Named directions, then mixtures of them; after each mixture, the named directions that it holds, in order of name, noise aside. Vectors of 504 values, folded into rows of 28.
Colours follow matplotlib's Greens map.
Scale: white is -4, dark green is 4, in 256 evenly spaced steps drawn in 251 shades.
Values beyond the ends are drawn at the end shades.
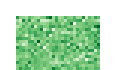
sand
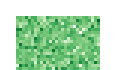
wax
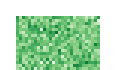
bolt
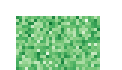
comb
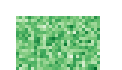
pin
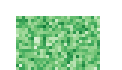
pin, wax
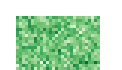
bolt, wax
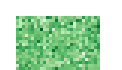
sand, wax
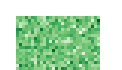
wax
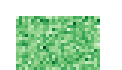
bolt, sand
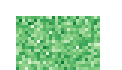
comb, sand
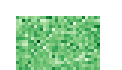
sand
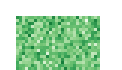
comb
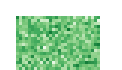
bolt, sand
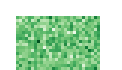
pin, sand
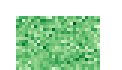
sand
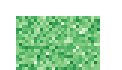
comb, wax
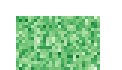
comb, pin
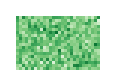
bolt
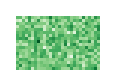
pin, sand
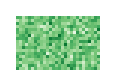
comb, pin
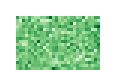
sand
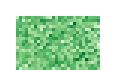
pin, sand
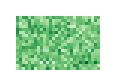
bolt, wax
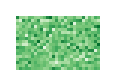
sand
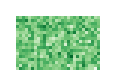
pin
